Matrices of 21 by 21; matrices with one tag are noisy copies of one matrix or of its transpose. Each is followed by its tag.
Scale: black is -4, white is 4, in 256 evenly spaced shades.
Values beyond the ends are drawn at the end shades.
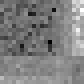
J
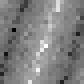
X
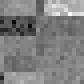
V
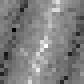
X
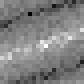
X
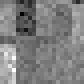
V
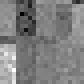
V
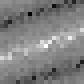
X
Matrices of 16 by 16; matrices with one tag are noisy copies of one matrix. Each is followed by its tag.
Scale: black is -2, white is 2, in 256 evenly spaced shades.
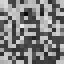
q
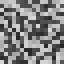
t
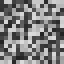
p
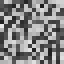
p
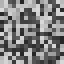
q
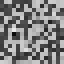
p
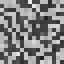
t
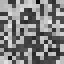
q
